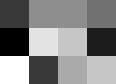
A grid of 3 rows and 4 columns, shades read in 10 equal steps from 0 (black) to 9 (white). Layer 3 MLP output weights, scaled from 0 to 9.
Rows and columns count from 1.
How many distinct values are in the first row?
3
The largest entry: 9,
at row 3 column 1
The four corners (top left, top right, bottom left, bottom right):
2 4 9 7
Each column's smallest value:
0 2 5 1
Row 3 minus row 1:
7 -3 1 3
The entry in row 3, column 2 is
2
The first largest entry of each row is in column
2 2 1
